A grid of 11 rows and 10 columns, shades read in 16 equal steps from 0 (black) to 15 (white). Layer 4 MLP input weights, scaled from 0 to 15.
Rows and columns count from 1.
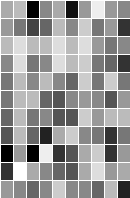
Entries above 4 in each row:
8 8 10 9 10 10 10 8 6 9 9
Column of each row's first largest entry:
8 7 2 2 7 2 7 6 4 2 5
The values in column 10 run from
2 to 11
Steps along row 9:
up down up down up up up down up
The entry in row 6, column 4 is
6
